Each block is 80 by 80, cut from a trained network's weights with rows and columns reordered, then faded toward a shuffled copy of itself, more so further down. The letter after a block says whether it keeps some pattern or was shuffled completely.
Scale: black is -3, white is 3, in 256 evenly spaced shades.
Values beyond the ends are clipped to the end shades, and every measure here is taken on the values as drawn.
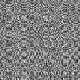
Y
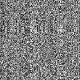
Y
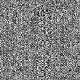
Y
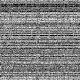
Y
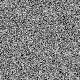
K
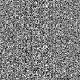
Y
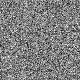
K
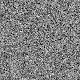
K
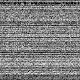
Y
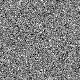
K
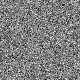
K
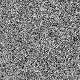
K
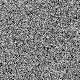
K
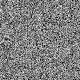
K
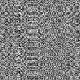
Y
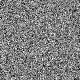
K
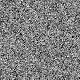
K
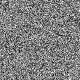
K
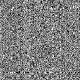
Y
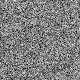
K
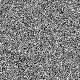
K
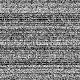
Y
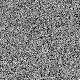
K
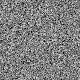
K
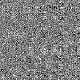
Y
